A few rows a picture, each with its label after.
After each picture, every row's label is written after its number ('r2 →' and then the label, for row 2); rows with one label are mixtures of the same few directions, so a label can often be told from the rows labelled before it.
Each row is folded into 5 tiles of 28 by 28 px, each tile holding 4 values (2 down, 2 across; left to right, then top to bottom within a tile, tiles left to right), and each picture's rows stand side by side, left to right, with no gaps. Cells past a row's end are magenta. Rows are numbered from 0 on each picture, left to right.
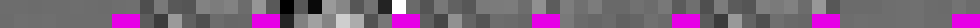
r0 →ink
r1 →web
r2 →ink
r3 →web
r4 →ink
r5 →web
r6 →ink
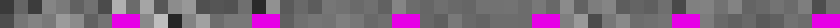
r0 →ink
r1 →web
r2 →ink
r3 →web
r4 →web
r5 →ink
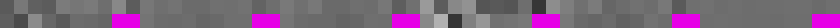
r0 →web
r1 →ink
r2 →ink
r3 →web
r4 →ink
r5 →ink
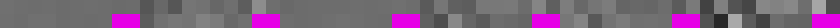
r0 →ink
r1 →ink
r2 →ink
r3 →web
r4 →web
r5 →web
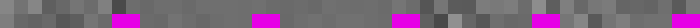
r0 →ink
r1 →web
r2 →ink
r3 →web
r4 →web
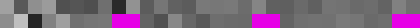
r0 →web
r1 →web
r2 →ink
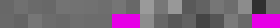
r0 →web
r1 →ink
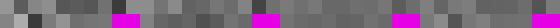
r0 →web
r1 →ink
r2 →ink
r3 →web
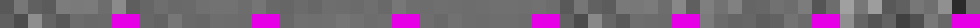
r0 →web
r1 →web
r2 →ink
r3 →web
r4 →web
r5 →ink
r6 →ink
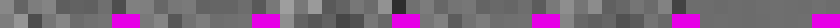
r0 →web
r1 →web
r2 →ink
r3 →web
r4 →ink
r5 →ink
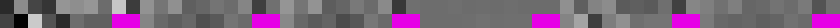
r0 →web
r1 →ink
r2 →ink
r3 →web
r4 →web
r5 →ink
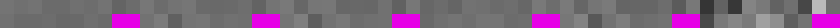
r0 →ink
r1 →web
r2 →web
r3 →ink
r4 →web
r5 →ink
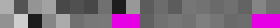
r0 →web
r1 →ink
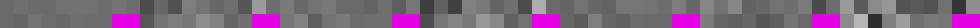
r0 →web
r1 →ink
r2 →web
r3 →ink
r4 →web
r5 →ink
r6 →web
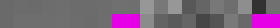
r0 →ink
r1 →ink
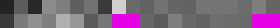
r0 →ink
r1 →web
